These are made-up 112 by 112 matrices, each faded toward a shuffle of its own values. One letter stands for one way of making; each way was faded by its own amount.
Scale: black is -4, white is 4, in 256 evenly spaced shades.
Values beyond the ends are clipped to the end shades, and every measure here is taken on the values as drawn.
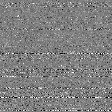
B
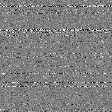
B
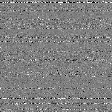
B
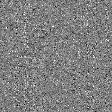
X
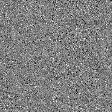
X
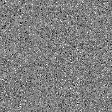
X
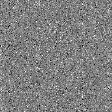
X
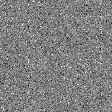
X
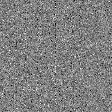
X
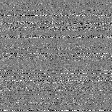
B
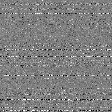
B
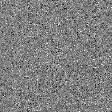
X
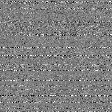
B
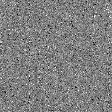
X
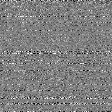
B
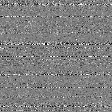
B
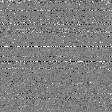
B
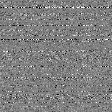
B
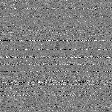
B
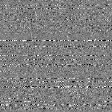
B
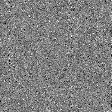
X
